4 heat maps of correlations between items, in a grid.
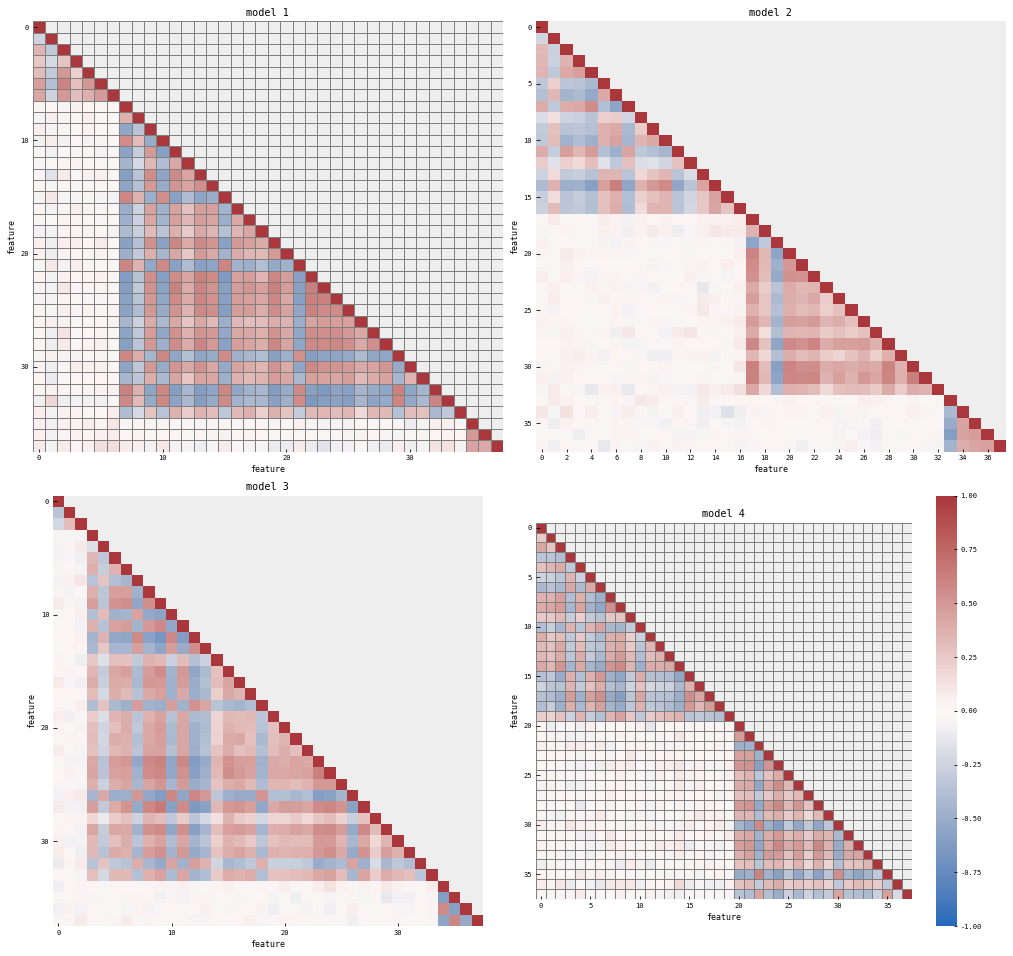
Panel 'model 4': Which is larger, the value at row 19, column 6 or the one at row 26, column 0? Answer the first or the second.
the second
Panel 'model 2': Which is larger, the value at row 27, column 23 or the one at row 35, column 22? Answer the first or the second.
the first
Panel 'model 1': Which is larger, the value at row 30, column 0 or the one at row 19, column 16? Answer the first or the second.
the second
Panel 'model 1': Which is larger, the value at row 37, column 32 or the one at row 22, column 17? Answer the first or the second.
the second
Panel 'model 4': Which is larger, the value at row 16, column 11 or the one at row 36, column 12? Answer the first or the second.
the second
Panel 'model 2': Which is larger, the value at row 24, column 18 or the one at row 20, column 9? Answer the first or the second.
the first
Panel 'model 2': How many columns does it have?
38
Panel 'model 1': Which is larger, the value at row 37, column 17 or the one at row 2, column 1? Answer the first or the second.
the first
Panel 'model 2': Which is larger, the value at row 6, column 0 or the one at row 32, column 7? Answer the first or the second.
the second
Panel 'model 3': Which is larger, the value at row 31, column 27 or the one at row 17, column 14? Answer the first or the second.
the first
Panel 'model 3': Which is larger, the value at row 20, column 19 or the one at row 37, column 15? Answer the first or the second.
the first
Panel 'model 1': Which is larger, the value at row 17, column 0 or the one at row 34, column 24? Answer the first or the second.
the second
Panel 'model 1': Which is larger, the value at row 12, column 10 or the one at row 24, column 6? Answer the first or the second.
the second
